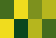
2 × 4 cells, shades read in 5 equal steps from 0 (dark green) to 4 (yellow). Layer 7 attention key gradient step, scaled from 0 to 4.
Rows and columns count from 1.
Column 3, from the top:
2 3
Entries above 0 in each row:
4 3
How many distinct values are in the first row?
4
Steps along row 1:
up down up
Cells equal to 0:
1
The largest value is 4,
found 2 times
